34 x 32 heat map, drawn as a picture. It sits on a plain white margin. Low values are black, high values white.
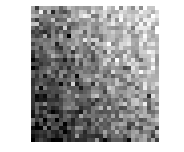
Ninth with the highest average: top right. Grain: fine. Stripes: none. Average level on the scale: 50%. Ninth with the lowest average: bottom left. Slope: up to the top right.
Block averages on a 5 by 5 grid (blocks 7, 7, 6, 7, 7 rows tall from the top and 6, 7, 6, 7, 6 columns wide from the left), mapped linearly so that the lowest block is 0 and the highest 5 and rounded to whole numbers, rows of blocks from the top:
23445 | 22344 | 11334 | 01233 | 00123
